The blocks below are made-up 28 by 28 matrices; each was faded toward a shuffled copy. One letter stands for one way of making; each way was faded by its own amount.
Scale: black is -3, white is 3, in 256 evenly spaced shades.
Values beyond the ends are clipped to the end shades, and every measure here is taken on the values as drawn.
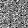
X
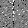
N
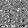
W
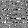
W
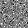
X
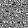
W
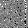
N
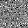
W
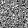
X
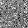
N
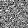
X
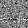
W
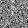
X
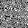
W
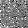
N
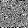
W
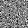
X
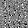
N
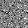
W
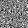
X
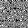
W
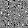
N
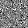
X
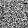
X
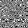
W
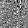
N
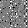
N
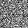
X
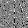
N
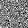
X
